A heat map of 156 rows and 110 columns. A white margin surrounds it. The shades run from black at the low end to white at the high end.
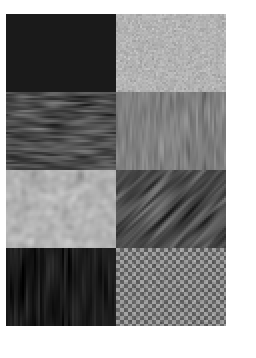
The table splits into 4 rows of 2 panels. Panel 1,1: very low, flat. Panel 1,2: high, fine-grained, faint in contrast. Panel 2,1: low, streaked across. Panel 2,2: middling, streaked downward, faint in contrast. Panel 3,1: high, blotchy, faint in contrast. Panel 3,2: low, slanting up to the right. Panel 4,1: very low, streaked downward, faint in contrast. Panel 4,2: middling, checkered, strong in contrast.
